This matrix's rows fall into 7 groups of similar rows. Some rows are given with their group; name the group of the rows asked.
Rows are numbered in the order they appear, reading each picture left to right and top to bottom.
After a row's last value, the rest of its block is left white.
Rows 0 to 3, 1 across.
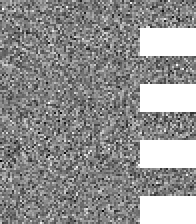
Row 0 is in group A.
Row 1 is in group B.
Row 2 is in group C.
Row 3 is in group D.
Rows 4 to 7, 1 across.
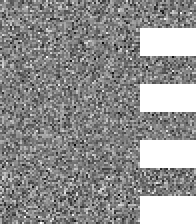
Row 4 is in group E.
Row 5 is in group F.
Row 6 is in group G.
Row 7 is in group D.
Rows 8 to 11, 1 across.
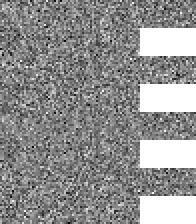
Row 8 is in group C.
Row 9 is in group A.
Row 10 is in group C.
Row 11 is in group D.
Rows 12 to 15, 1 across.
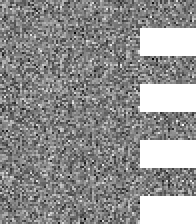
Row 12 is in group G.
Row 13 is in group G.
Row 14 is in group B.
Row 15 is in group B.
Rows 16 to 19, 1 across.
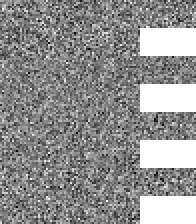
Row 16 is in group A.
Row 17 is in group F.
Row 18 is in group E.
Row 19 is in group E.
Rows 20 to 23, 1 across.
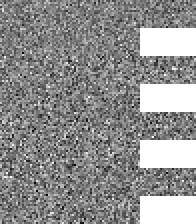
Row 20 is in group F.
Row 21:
E
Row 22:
D
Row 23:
B
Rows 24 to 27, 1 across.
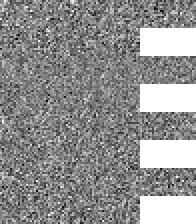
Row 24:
E
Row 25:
C
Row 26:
F
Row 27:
B
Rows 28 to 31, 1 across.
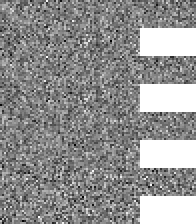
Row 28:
C
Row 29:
C
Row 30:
G
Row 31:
G
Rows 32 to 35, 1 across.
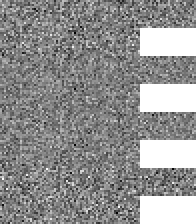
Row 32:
G
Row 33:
G
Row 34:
G
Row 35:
F
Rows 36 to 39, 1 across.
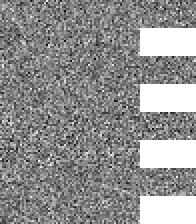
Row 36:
C
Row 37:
F
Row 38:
D
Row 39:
A
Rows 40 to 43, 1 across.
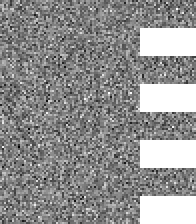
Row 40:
B
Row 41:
C
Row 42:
F
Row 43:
G
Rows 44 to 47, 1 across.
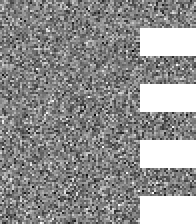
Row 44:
E
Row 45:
B
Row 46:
F
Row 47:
D
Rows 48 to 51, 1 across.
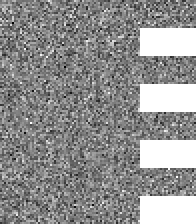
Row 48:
D
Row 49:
C
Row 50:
E
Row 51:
A
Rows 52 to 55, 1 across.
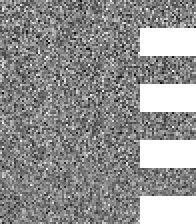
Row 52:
A
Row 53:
F
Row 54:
F
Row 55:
C
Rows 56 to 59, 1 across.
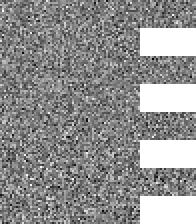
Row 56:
F
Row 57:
G
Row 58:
D
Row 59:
E
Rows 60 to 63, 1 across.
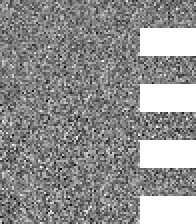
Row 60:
B
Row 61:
C
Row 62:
D
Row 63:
C
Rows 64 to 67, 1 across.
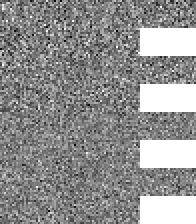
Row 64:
C
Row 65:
A
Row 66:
G
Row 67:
A
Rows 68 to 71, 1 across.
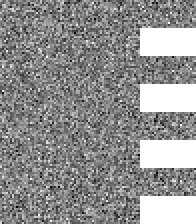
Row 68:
G
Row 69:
F
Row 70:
E
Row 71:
E
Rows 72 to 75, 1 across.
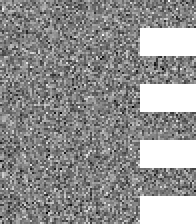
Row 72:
A
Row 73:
E
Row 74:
C
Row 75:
C
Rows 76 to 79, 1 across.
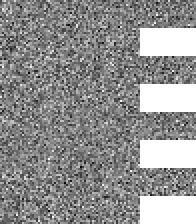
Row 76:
D
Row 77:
F
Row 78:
B
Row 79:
A
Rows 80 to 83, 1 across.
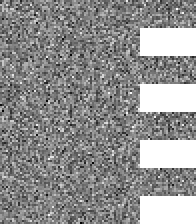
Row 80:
B
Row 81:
C
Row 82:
B
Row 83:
B
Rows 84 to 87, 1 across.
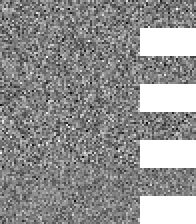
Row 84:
B
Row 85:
C
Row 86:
F
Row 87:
G
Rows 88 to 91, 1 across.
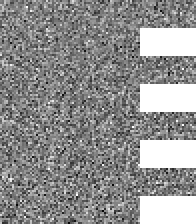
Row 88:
E
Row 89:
B
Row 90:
B
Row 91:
D
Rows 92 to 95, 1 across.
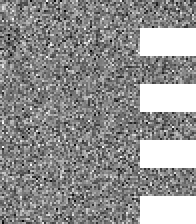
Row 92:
C
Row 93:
F
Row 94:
F
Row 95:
G
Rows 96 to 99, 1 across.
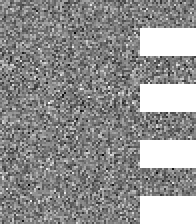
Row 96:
G
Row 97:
B
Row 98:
D
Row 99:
F
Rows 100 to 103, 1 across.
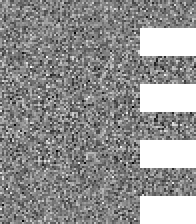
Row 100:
G
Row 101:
E
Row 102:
E
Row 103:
F
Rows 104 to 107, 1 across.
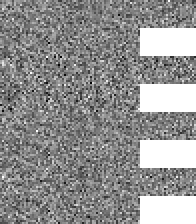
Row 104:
A
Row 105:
C
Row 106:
A
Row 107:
A
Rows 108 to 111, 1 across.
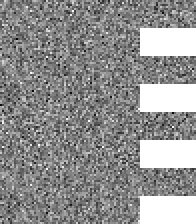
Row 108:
E
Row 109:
C
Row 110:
F
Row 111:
C
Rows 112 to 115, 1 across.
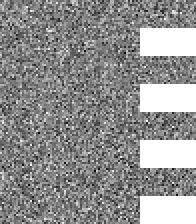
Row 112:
E
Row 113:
G
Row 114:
F
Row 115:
F
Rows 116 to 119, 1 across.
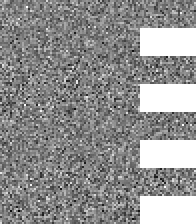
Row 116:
E
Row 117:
D
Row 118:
B
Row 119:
E
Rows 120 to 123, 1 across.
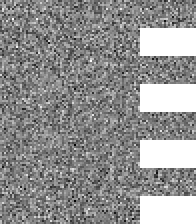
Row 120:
A
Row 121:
G
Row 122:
G
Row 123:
E
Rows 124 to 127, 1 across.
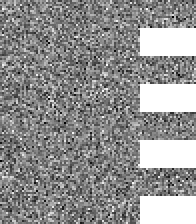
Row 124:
A
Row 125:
A
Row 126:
C
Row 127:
B
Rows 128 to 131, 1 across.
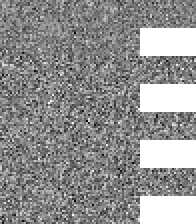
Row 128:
G
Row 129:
B
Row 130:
E
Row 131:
G
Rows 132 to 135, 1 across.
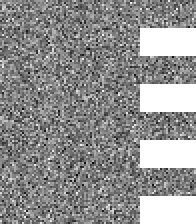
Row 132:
A
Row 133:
F
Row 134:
B
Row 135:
D
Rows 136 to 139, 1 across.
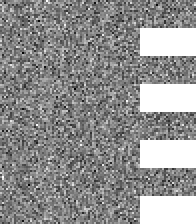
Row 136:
F
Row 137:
G
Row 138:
B
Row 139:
F
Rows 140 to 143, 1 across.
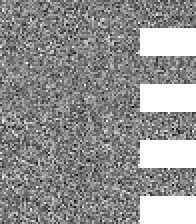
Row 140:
D
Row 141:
E
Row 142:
A
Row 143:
A
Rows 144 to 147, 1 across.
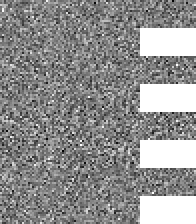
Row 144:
F
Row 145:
B
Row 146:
B
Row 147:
D
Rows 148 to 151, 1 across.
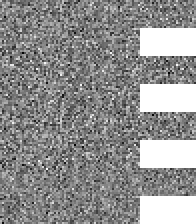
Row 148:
G
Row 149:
B
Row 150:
G
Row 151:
C
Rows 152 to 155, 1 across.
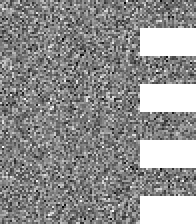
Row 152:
B
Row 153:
D
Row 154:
F
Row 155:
B
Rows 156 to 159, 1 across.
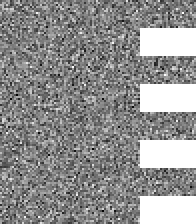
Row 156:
B
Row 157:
E
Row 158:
A
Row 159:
D
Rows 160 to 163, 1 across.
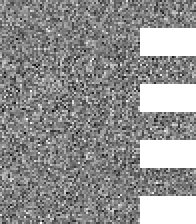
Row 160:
E
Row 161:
G
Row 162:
E
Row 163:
D
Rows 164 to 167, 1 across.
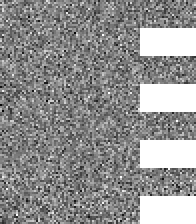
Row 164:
F
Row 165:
C
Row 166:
B
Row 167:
A
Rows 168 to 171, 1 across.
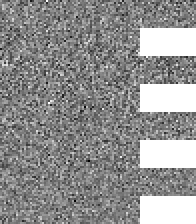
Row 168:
C
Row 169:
B
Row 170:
A
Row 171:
G
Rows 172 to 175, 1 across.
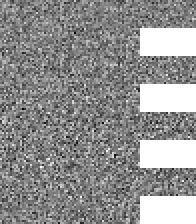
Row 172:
G
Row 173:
G
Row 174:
D
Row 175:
B
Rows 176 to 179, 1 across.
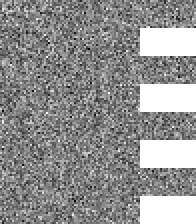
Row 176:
A
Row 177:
C
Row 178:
F
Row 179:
G
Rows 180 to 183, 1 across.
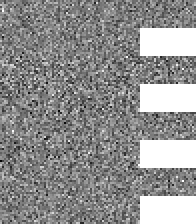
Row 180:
F
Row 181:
B
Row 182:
C
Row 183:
B
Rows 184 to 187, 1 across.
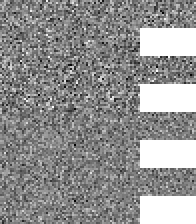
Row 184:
E
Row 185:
D
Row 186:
G
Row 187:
G
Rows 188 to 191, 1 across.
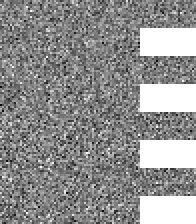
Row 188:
E
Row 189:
C
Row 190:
D
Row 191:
D
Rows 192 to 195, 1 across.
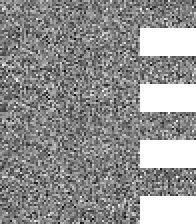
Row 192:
A
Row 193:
A
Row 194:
A
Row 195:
B
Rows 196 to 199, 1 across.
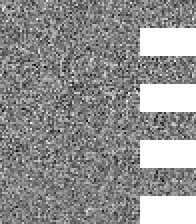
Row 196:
A
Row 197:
G
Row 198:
E
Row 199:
E
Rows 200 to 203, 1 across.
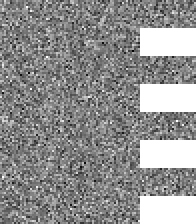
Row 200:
E
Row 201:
F
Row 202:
B
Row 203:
A
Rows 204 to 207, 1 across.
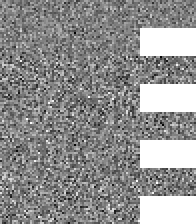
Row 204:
G
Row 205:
B
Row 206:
E
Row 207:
D
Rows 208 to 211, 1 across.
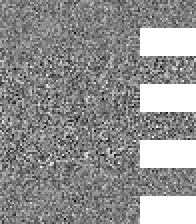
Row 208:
G
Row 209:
E
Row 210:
D
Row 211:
G
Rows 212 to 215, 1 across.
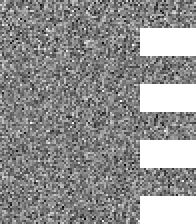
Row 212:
E
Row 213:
F
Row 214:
E
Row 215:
B
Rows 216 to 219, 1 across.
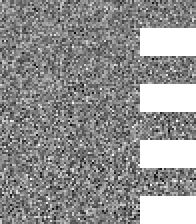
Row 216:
G
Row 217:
G
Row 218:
B
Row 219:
E
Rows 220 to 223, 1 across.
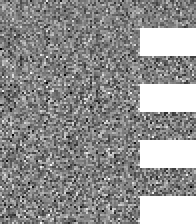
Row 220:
C
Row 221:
C
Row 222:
D
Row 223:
D
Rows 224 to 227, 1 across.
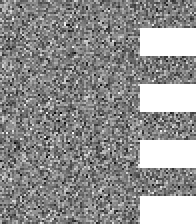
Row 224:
D
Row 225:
D
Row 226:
C
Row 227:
D
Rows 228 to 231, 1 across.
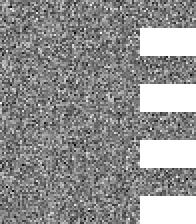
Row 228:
G
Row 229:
D
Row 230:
G
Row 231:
B
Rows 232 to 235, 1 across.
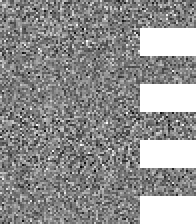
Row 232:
G
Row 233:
F
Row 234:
B
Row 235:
F
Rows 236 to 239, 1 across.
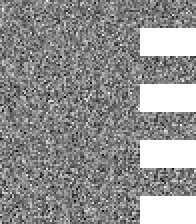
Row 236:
F
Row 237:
C
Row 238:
E
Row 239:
E
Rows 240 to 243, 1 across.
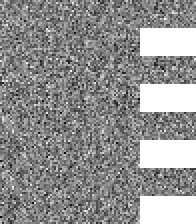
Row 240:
E
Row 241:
E
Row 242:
C
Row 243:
C
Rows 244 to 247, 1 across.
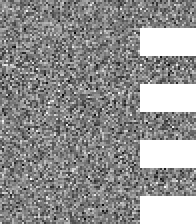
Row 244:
G
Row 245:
B
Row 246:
F
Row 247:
E
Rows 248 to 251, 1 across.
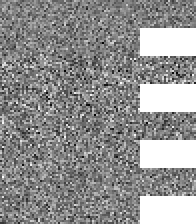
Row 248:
D
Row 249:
A
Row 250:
F
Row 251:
A
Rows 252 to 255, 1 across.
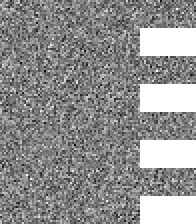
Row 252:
B
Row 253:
D
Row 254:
G
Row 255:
E
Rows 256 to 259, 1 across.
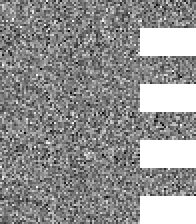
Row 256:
C
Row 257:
A
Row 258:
E
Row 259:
A
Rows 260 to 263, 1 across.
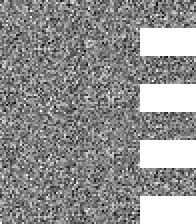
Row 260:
E
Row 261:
D
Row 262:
D
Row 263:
E
